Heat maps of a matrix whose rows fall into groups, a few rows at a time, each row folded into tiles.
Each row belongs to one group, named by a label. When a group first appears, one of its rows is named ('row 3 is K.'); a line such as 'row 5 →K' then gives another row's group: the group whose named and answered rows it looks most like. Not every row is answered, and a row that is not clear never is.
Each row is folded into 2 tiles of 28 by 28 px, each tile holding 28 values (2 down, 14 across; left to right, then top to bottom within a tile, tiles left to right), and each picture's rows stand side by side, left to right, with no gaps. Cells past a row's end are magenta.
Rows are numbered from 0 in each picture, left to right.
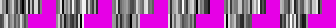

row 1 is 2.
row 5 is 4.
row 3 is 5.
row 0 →4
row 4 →5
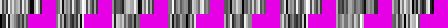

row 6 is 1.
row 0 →4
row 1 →2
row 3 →2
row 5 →2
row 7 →4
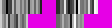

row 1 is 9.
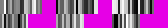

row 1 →9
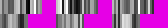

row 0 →5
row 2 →4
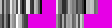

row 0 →4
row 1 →1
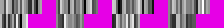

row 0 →9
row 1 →5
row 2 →4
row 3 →5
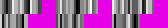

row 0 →1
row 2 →4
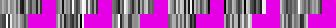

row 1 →2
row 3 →4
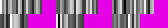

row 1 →5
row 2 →9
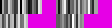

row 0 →9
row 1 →9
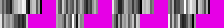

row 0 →5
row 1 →9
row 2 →1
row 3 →5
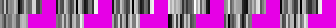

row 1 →9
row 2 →9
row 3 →4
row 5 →9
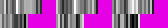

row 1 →1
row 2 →5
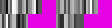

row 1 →5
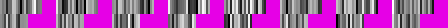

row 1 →1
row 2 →9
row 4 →4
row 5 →1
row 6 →4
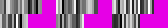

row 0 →9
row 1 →1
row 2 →4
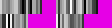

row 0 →4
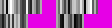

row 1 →5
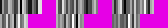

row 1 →9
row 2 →9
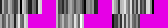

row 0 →9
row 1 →1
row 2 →4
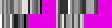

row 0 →5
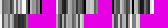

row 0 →5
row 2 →9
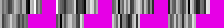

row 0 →5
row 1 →1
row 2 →2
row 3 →9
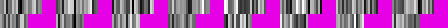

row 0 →2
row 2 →9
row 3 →2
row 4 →4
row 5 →5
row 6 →1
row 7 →5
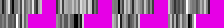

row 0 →9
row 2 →2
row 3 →1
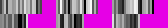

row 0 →2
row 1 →5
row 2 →5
